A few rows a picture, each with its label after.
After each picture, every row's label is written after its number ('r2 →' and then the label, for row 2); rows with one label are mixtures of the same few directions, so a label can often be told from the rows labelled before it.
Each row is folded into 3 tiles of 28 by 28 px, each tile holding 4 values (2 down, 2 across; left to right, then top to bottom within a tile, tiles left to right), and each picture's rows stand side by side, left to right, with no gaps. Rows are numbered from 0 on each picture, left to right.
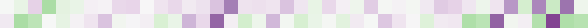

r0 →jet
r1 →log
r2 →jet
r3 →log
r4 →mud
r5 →log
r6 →jet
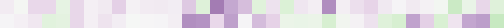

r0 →log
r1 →log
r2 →jet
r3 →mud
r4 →log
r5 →log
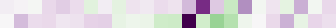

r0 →jet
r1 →mud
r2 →log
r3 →jet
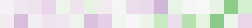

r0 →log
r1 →mud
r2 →jet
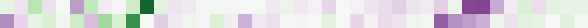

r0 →mud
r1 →jet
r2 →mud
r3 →mud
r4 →jet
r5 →jet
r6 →jet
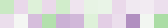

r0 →jet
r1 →mud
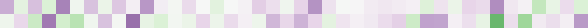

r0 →jet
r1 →jet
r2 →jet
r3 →jet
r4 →log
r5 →mud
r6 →log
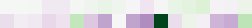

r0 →log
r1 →log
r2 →log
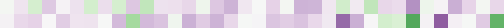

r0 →jet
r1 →jet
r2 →jet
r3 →jet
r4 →mud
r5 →log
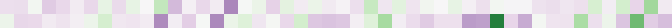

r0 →jet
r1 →mud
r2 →jet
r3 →jet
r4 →mud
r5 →log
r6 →log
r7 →jet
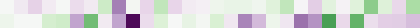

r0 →log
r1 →mud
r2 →mud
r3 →log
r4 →log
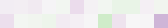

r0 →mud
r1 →log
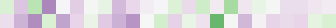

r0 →jet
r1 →mud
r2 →jet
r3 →mud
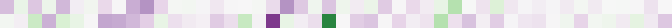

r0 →jet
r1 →jet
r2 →log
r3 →log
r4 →jet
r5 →log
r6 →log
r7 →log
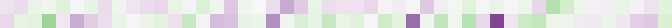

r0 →mud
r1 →mud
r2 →log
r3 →log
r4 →log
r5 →mud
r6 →jet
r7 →log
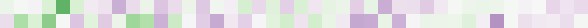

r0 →jet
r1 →log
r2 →mud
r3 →jet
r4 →jet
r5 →mud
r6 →jet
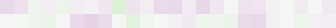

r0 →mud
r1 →mud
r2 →log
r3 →mud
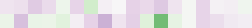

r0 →log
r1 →mud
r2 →mud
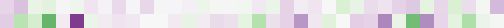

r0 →mud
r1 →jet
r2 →log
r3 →mud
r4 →mud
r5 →mud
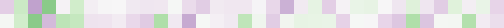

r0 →jet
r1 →log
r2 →log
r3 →log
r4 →log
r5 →mud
